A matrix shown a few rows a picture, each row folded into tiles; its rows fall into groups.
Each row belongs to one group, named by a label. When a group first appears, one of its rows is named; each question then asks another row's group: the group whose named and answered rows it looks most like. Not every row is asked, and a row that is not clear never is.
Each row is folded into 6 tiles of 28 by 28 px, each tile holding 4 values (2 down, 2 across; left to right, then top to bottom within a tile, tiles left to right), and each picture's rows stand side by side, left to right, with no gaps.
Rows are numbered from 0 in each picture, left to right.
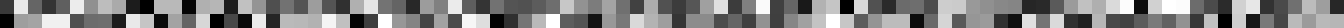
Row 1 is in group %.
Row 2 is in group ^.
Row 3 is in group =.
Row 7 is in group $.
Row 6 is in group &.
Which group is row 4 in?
%
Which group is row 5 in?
^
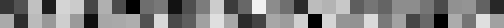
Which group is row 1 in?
=
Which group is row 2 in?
$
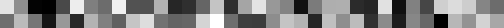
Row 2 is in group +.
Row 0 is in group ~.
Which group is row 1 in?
=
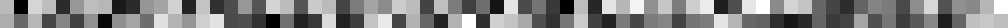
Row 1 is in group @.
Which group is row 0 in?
%
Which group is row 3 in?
+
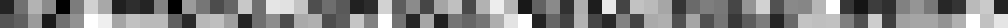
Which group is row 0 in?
%
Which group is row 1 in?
^
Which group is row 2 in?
&
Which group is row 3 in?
+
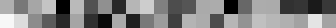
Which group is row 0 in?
+
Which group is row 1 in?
%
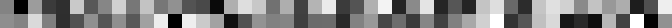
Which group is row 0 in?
@
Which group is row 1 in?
&
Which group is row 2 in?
%
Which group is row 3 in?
=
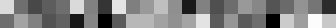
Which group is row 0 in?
~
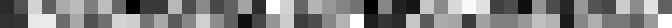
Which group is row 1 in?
@
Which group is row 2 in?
+
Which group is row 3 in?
@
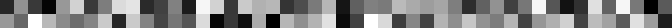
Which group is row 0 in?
^
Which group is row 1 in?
%
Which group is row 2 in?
=
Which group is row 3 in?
^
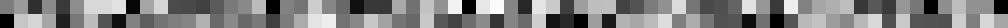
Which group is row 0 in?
&
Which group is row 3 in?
%
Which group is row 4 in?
~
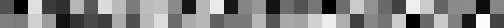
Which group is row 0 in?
@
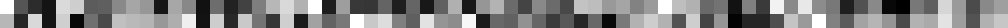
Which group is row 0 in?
$
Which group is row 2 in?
&
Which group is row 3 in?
~
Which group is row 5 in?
@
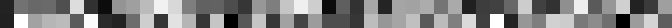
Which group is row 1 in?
+
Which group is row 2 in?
=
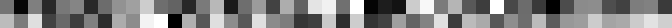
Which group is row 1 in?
&
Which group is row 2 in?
~
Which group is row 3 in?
$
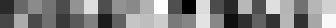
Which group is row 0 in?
~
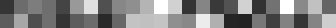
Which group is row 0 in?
~
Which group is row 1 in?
@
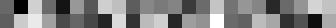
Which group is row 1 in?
&
